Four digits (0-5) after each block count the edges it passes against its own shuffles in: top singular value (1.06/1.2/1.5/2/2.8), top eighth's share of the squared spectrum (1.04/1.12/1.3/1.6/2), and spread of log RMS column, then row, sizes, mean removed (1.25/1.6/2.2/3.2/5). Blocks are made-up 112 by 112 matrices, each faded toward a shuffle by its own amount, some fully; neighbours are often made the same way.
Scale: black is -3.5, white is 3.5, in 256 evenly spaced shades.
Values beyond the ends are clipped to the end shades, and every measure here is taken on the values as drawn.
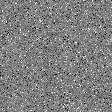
0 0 0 0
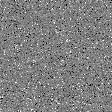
1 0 0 0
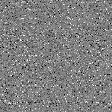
3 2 0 1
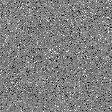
3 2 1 1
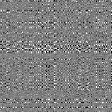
5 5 3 4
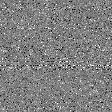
2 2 0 3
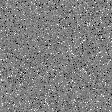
0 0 0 0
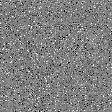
3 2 1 1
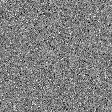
1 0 0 0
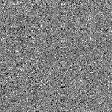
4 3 2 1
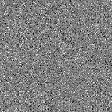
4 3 1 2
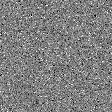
1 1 0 0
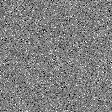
1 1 0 0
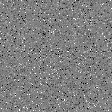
3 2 0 1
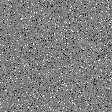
2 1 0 0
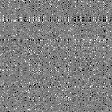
5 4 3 3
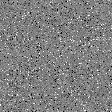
3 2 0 1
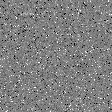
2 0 0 0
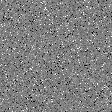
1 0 0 0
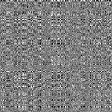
5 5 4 4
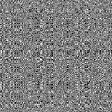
5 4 3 3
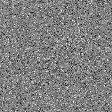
3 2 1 0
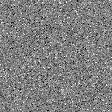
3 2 0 0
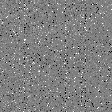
3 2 1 0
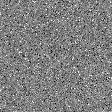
0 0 0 0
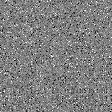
3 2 0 0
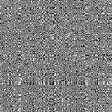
5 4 3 3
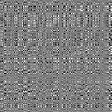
5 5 4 4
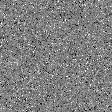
1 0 0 0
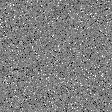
0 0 0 0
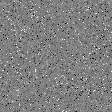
0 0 0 0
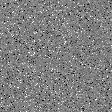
1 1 0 0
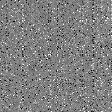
4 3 2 1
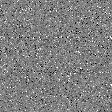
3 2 0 1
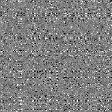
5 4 2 3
